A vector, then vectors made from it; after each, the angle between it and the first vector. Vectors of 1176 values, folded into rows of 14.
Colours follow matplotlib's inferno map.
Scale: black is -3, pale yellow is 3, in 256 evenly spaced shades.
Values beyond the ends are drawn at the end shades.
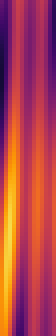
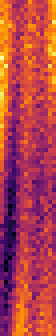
nearly opposite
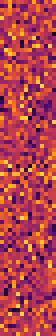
orthogonal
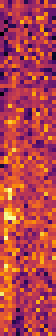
partly aligned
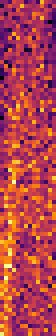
partly aligned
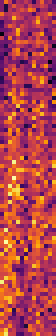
partly aligned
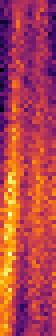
nearly parallel
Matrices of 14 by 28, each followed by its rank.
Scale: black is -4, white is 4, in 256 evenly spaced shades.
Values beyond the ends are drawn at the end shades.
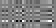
one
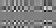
one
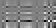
one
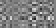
two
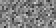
full rank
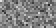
full rank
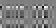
one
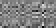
three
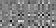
two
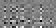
two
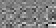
three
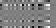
one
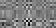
two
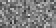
full rank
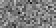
full rank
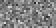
full rank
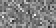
full rank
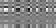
one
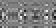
two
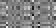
two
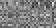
three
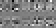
three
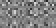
three
